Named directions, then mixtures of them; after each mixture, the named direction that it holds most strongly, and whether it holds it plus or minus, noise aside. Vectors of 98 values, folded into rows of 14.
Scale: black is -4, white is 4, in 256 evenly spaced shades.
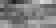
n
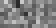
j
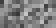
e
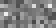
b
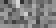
j, minus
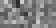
j, plus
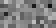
b, minus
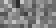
j, plus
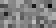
b, minus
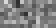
j, plus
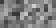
e, plus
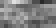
n, minus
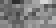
n, plus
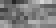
n, plus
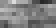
n, minus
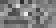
j, minus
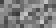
e, plus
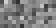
e, plus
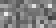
b, plus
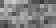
n, minus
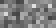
b, plus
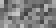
e, minus
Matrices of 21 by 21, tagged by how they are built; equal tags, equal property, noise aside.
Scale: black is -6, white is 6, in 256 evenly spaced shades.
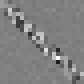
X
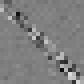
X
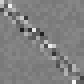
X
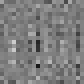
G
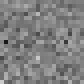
G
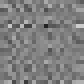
G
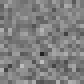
G
